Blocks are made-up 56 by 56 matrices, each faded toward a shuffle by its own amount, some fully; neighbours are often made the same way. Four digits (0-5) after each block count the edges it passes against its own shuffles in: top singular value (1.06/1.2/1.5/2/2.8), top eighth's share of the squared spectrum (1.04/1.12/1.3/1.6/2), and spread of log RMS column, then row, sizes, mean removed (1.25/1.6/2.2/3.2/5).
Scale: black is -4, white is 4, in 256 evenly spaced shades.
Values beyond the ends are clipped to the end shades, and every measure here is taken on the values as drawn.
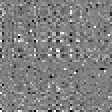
4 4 2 2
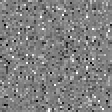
3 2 1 0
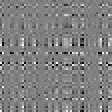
5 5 4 4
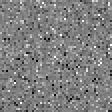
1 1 0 0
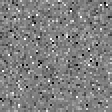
2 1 0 0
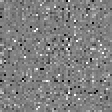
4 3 1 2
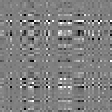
5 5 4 4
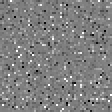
1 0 0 0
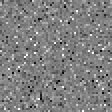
0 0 0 0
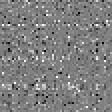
4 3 2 2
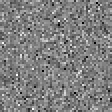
0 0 0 0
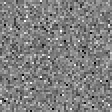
1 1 0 0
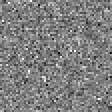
0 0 0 0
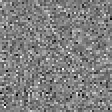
2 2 0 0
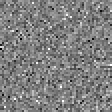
1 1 0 0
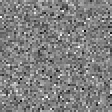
2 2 0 0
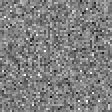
1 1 0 0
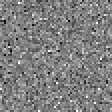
1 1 0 0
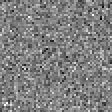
0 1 0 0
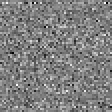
1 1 0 3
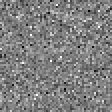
0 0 0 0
